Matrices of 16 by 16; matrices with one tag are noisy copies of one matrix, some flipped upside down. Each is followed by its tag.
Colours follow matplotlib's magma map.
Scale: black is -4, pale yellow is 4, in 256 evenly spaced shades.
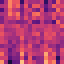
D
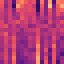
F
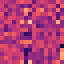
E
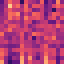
D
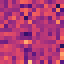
E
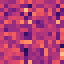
E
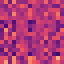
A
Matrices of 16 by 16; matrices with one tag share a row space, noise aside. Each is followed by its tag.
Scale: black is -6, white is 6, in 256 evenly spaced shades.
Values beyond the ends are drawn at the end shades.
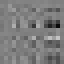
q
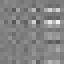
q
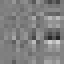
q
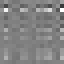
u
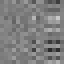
q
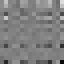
u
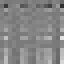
u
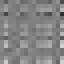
u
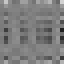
u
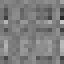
u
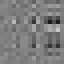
q
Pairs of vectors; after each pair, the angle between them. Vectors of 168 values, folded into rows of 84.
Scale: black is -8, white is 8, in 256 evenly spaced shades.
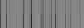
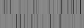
orthogonal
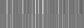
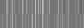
nearly parallel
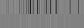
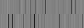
orthogonal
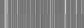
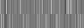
partly opposed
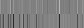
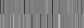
partly opposed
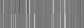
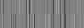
nearly opposite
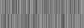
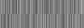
nearly parallel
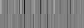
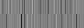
partly aligned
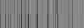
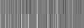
nearly opposite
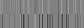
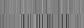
nearly parallel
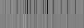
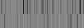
partly aligned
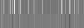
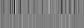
nearly opposite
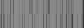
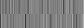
partly opposed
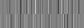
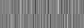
nearly opposite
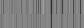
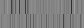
orthogonal
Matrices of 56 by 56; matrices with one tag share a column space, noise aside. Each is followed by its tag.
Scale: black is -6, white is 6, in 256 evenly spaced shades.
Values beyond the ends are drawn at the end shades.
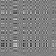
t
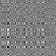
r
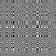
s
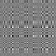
s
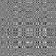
r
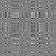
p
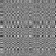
s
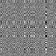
s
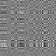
t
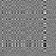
t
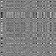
p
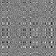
r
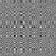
s
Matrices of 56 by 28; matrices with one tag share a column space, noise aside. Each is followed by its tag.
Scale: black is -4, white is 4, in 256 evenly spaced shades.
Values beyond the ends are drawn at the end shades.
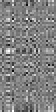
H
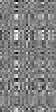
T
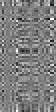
H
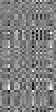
T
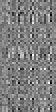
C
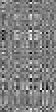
T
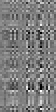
T
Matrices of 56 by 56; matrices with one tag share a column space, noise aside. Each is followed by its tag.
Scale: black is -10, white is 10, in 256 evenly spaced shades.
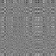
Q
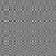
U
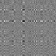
U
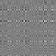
U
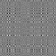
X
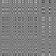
Q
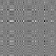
U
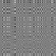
Q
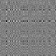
U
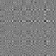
U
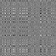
X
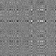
U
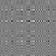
U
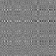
U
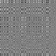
Q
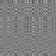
Q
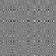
U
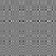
U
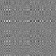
U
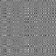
X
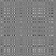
X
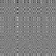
Q
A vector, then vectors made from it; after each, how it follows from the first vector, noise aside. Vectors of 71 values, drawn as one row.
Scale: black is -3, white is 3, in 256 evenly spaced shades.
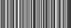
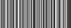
copied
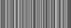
shrunk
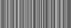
shrunk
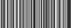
copied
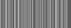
shrunk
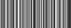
copied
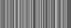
shrunk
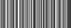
copied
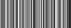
copied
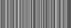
shrunk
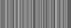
shrunk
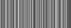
shrunk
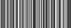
copied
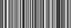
wrapped around
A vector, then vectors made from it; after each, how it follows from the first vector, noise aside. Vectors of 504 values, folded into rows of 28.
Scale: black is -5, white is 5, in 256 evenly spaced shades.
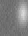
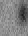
negated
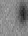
negated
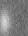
reversed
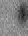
negated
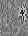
sign-scrambled
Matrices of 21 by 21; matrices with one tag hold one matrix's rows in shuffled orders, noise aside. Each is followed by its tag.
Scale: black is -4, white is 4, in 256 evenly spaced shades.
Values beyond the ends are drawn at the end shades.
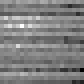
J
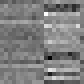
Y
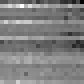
J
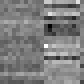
Y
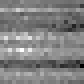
J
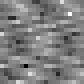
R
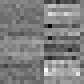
Y
